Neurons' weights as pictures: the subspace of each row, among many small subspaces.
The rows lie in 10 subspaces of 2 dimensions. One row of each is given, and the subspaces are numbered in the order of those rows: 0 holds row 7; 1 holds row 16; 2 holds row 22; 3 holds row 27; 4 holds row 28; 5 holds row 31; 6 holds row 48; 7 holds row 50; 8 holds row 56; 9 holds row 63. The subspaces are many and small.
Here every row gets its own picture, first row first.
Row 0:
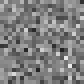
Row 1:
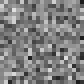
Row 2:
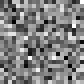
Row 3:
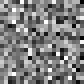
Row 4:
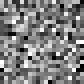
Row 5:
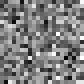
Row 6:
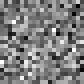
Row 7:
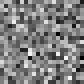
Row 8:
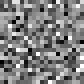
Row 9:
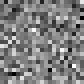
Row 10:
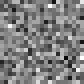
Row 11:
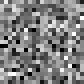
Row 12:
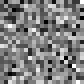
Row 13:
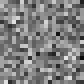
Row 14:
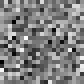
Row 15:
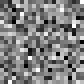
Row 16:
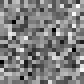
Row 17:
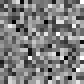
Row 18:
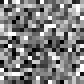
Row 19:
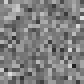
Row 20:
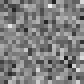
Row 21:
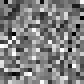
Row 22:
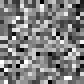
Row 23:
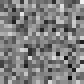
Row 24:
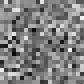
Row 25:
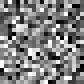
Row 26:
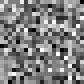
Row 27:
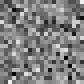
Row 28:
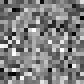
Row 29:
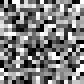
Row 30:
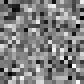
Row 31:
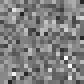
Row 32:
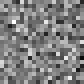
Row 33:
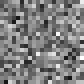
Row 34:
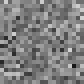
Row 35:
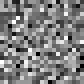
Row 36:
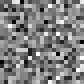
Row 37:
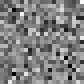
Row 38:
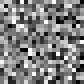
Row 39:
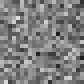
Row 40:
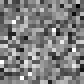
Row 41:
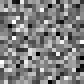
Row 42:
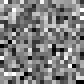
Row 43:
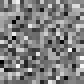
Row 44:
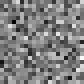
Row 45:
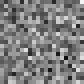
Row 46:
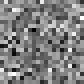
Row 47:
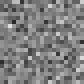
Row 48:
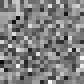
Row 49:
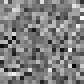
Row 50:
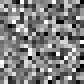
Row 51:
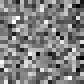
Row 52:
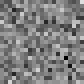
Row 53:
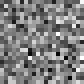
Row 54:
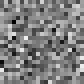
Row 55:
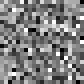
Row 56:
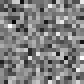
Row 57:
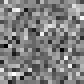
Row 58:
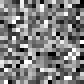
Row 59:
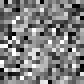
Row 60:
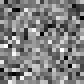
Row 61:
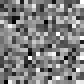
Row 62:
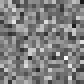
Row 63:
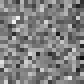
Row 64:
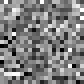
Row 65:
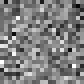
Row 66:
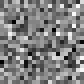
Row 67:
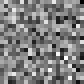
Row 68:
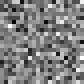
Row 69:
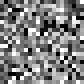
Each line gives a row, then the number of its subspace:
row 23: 5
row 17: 7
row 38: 0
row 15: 3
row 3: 7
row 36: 8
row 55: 4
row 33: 2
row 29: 3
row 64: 9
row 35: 6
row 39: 2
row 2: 3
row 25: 0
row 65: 9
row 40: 1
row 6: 1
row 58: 2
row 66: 1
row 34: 9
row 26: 1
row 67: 0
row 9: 7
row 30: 6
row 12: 8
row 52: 3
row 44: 7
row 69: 5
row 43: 8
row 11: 1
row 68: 8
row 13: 2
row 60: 5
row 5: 2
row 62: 3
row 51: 9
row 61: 9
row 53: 0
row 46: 4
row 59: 4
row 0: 1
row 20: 6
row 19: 6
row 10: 6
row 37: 5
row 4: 5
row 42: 2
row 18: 3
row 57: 5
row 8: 6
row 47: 8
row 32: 7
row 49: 7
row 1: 9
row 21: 0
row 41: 8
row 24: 4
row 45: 0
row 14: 4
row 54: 4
